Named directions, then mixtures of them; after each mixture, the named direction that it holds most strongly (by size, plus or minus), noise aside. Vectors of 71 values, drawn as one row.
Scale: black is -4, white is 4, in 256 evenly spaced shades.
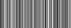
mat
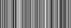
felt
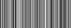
felt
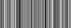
mat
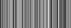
felt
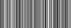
mat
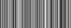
felt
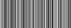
mat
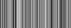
felt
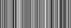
felt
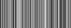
felt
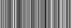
felt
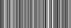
mat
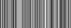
felt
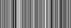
felt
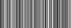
mat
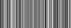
mat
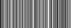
mat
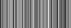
felt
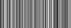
mat
